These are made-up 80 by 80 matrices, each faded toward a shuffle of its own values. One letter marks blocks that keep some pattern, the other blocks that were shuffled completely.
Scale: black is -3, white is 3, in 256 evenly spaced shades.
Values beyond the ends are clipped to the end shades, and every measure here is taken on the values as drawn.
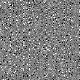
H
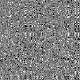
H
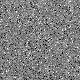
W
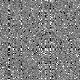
H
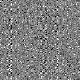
H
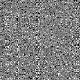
H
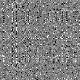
H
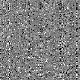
H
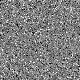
W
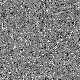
W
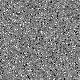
W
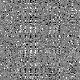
H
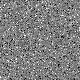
W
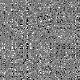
H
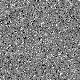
W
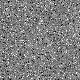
W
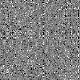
H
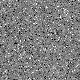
W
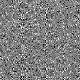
H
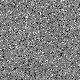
W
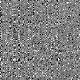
H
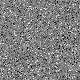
W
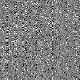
H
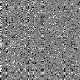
H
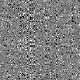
H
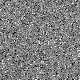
W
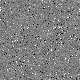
W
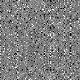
H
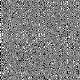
H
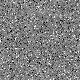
W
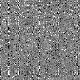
H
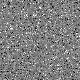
W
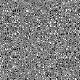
H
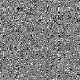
H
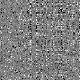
H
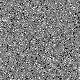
W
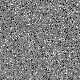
W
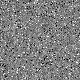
W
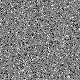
W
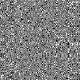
H
